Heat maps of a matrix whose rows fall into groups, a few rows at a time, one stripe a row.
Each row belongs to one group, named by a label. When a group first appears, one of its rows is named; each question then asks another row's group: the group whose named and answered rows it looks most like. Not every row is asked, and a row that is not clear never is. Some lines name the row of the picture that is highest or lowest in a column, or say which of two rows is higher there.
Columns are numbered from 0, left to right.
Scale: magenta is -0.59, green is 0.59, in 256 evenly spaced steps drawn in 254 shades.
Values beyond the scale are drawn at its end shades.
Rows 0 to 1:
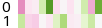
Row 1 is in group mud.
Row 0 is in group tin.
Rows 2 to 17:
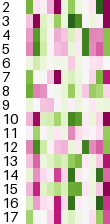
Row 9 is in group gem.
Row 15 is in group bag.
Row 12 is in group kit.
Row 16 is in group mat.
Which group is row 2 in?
mat
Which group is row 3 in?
bag
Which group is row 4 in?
kit
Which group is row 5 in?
kit
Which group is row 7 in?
mat
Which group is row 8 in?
mud
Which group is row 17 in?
mat
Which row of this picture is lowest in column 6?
11
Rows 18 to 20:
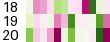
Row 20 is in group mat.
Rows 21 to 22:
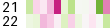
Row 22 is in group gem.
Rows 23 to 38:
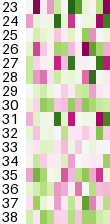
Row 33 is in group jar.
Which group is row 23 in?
bag
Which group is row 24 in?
tin
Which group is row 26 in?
mud
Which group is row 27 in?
mat
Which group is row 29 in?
kit
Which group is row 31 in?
tin
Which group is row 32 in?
mud
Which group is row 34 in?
gem
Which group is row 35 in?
kit
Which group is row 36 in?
jar
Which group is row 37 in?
kit
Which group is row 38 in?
jar
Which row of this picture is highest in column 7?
23
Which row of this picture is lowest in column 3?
23
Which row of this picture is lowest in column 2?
28
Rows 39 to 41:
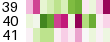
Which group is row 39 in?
bag
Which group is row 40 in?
jar
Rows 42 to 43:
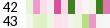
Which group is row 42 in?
mat
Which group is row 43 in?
kit
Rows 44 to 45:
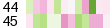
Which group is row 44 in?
mud
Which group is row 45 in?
kit
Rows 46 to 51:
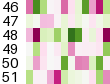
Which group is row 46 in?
kit
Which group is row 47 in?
gem
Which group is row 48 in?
bag
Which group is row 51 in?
mat
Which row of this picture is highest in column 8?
46
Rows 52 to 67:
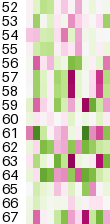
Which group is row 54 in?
jar
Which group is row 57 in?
tin
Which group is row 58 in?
tin
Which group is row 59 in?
mud
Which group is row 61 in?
kit
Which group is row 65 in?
kit
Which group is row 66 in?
tin
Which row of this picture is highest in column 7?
56
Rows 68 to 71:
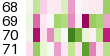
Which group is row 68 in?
gem
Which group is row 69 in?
mud
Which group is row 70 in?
bag
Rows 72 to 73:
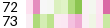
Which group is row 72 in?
bag
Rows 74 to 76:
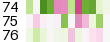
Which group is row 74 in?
jar
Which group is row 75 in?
mud
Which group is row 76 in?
tin
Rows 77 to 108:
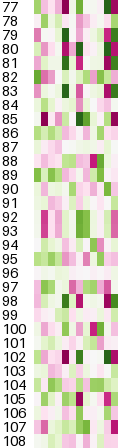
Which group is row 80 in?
mat
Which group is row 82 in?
mud
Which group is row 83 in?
tin
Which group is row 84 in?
tin
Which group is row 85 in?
bag
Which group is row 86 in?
jar
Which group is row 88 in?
mud
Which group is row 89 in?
jar
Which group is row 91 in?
gem
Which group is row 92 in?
bag
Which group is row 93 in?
bag
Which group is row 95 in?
jar
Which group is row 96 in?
tin
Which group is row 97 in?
kit
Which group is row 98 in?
tin
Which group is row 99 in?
tin
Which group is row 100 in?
mud
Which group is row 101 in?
kit
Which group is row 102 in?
mat
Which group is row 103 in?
gem
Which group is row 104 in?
jar
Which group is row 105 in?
tin
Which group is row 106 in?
mat
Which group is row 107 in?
bag
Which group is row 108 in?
jar
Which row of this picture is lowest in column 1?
85
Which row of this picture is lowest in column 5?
97
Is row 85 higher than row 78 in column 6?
Yes
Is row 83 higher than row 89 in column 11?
Yes
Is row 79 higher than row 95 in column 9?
No
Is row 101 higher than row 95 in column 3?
No
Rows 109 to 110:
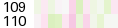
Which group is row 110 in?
jar
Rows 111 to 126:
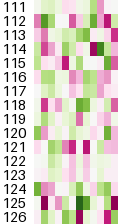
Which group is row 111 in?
kit
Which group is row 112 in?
kit
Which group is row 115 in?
mat
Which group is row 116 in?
kit
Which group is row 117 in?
kit
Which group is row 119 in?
tin
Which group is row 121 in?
jar
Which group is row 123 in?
jar
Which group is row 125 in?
bag
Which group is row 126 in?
tin
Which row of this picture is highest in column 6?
125
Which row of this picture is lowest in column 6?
126
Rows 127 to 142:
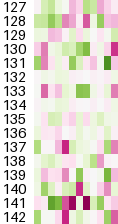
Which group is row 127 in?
kit
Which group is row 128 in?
jar
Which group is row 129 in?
gem
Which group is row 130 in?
bag
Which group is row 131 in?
mud
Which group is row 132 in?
tin
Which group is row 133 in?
bag
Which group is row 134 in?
tin
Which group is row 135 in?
jar
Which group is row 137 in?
mat
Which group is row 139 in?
mat
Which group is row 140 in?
tin
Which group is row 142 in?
mat
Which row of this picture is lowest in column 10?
140
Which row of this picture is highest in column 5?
131
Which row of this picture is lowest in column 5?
141
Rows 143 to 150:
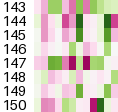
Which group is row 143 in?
jar
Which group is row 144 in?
mat
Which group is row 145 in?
mat
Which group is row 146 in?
mud
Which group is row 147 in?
jar
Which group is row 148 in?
gem
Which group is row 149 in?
mat
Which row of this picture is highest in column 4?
150
